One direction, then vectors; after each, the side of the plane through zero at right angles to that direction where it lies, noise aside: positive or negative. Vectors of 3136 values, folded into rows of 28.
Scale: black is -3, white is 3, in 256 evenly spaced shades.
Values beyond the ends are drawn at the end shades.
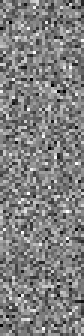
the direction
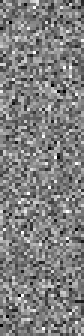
positive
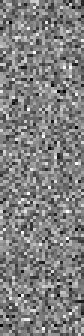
positive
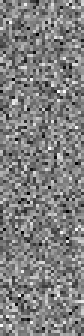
negative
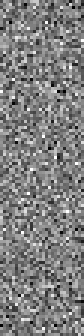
positive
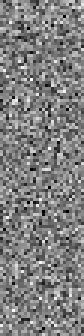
negative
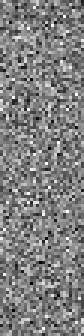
positive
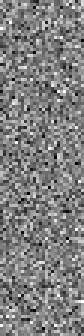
negative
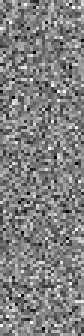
negative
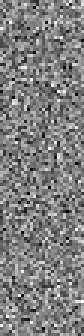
negative
